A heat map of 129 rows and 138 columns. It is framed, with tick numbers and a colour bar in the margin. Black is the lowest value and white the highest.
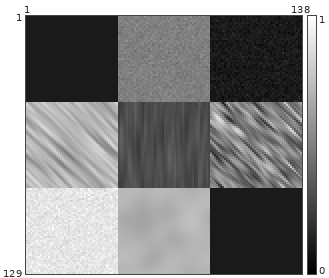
The table splits into 3 rows of 3 panels. Panel 1,1: very low, flat. Panel 1,2: middling, fine-grained, faint in contrast. Panel 1,3: very low, fine-grained, faint in contrast. Panel 2,1: high, slanting down to the right. Panel 2,2: low, streaked downward, faint in contrast. Panel 2,3: middling, slanting down to the right, strong in contrast. Panel 3,1: very high, fine-grained, faint in contrast. Panel 3,2: high, smooth, faint in contrast. Panel 3,3: very low, flat.
